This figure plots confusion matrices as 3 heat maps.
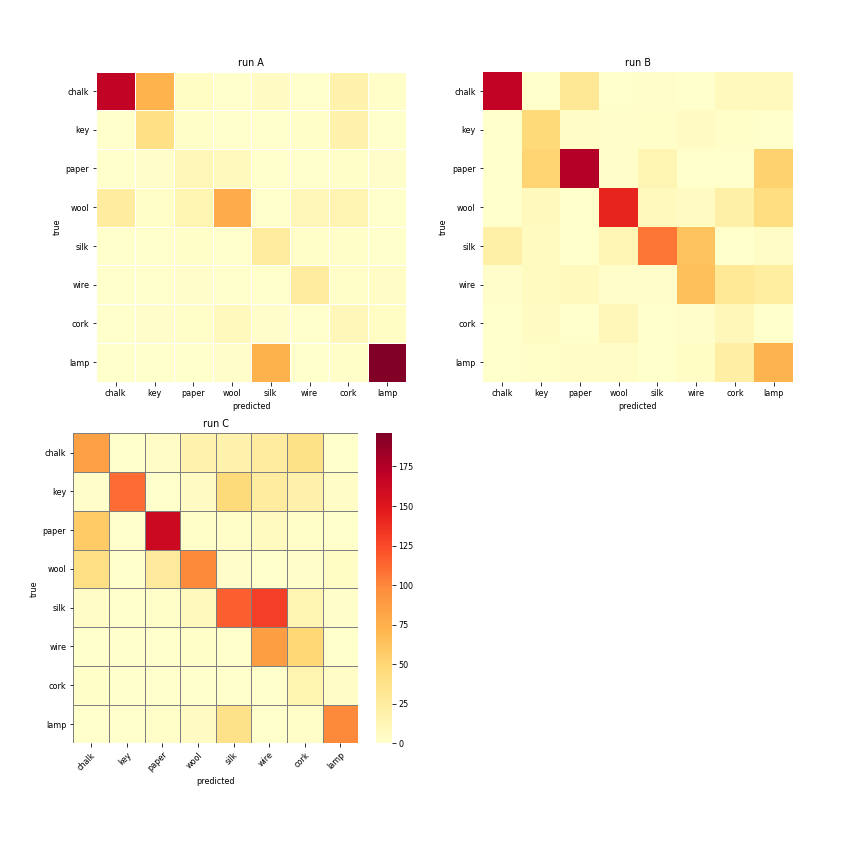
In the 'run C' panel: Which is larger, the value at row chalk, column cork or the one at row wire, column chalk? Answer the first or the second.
the first
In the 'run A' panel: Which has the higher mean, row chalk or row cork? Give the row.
chalk
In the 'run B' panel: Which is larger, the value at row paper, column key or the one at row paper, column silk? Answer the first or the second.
the first
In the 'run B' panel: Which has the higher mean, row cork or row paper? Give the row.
paper
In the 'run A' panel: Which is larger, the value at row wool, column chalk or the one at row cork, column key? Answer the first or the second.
the first
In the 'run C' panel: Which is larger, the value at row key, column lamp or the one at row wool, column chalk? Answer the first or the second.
the second
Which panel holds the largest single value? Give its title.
run A
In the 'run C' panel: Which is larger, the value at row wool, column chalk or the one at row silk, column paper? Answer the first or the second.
the first
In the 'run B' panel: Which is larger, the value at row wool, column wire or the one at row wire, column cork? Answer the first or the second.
the second
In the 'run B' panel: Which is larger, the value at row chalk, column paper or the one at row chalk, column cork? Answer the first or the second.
the first
